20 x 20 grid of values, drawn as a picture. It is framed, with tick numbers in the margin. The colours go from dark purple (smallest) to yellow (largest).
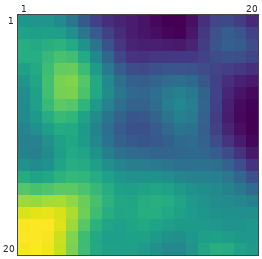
Mirror symmetry: none. Ninth with the highest average: bottom left. Grain: blotchy. Slope: up to the bottom left. Lone odd cells: none.
